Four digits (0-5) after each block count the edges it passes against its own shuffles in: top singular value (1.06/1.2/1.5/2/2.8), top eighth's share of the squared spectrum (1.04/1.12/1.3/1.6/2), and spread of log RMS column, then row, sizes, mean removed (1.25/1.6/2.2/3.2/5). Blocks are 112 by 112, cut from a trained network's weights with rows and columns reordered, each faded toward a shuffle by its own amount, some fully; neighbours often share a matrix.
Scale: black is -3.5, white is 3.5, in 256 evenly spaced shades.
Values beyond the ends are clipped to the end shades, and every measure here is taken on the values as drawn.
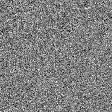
2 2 0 1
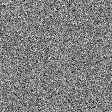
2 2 0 0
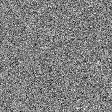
1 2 0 0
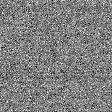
1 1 1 0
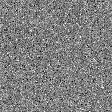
0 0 0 0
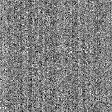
3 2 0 2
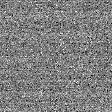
2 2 2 0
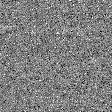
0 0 0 0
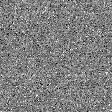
1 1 0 0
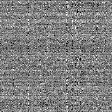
4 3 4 1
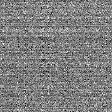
4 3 3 1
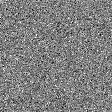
0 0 0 0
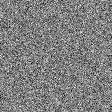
0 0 0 0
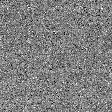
1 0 0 0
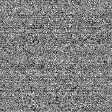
3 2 2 0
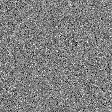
0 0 0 0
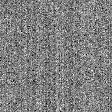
3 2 0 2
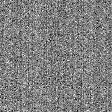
3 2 0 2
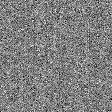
1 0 0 0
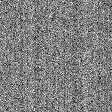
2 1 0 0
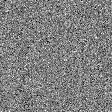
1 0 0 0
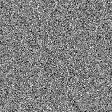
2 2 0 0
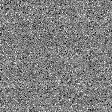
1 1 0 0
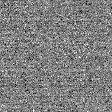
2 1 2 0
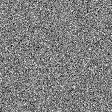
1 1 0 0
